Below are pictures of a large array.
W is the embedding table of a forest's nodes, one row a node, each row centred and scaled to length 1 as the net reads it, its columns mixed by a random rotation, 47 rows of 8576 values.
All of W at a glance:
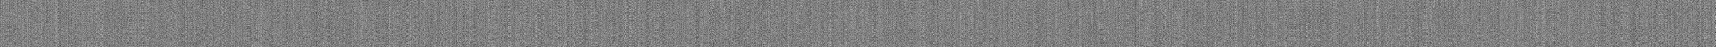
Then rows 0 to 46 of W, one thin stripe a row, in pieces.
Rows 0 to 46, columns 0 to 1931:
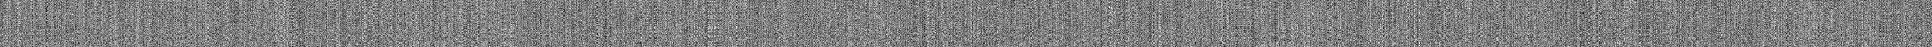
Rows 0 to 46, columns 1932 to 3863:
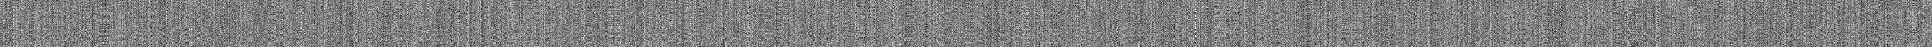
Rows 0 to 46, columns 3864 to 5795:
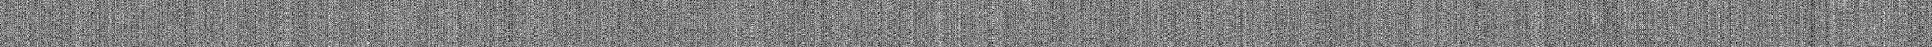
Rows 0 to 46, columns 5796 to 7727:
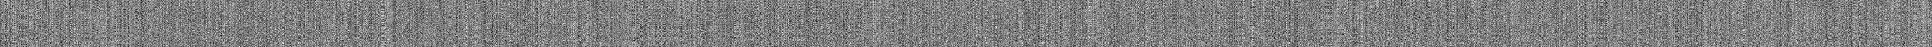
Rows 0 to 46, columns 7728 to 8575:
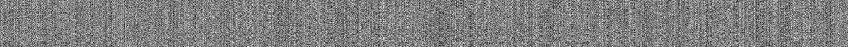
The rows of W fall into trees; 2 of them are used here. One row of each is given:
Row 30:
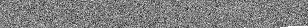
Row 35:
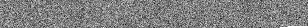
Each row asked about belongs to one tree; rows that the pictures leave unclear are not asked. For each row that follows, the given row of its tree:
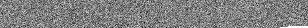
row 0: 30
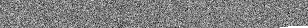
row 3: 30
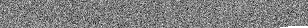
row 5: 30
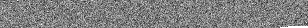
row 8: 30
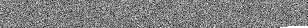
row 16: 35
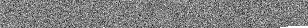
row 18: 35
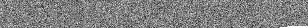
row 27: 35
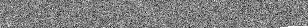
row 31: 35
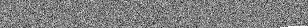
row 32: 30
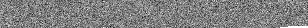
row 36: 35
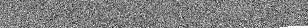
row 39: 30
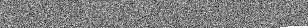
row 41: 35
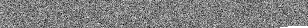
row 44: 35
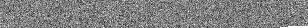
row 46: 35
